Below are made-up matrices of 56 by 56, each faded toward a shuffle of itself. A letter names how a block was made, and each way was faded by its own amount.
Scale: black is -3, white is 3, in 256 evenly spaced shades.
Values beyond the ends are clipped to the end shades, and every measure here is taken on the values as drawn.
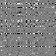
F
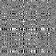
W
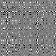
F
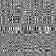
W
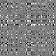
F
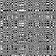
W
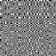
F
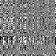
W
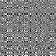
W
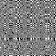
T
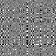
W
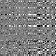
W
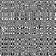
W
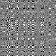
W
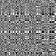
W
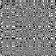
W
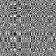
T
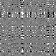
F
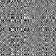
W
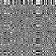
T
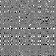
F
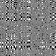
F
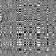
W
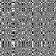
T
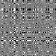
W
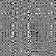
F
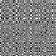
T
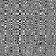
T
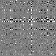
F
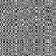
T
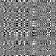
W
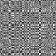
T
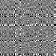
W
